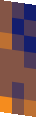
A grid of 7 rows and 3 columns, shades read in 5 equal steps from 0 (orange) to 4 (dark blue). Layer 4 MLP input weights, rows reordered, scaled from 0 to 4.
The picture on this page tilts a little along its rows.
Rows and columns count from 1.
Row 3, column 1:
1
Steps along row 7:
up down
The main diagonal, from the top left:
2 4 4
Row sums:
9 9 8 7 6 7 3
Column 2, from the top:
3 4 3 2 2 3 2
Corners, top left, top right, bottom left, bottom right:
2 4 0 1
